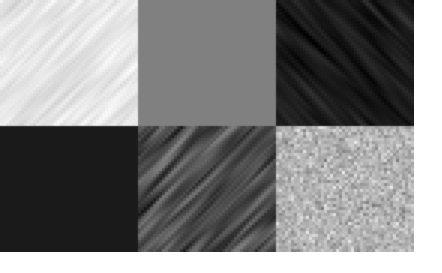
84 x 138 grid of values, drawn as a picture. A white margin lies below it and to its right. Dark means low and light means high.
It is made of 2 by 3 panels. Panel 1,1: very high, slanting up to the right, faint in contrast. Panel 1,2: middling, flat. Panel 1,3: very low, slanting down to the right, faint in contrast. Panel 2,1: very low, flat. Panel 2,2: low, slanting up to the right. Panel 2,3: high, fine-grained.
